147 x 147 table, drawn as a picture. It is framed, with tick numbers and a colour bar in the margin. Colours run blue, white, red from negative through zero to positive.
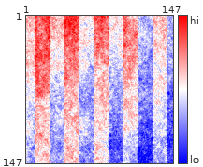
Ninth with the lowest average: bottom right. Stripes: upright, repeating 5 times. Ninth with the highest average: top left. Slope: up to the top left.
